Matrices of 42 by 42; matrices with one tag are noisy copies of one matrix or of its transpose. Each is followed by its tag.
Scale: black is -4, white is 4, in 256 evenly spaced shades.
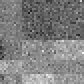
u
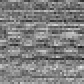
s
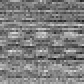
s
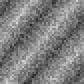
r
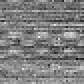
s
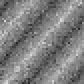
r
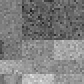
u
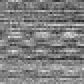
s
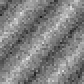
r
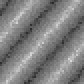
r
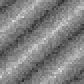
r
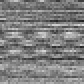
s
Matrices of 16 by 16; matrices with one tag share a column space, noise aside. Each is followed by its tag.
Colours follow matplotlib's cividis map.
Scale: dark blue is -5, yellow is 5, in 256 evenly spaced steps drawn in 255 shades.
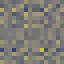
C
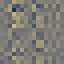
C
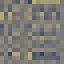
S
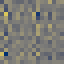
S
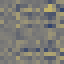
C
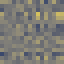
S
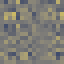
S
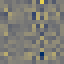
S
